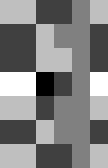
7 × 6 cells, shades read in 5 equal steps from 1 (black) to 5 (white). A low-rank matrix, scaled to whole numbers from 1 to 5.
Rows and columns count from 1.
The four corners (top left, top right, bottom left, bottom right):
4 4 4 4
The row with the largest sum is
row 4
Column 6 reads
4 2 2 5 4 2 4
